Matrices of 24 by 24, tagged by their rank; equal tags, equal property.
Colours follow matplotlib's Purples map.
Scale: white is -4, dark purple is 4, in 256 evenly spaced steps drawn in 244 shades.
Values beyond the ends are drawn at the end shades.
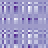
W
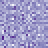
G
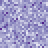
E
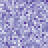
E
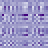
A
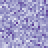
E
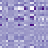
A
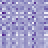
A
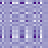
W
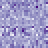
G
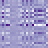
A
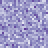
E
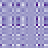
W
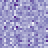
G
